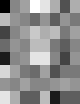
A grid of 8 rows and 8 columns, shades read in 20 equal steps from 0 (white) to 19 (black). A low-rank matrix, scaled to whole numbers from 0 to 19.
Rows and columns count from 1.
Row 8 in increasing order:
2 5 6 12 12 12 12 17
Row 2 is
5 8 9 11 8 12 8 10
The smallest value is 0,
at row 1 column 4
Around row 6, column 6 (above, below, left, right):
9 8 7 10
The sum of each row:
62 71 62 69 69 71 65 78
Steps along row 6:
up up up down up down same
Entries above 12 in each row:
2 0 1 0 2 1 0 1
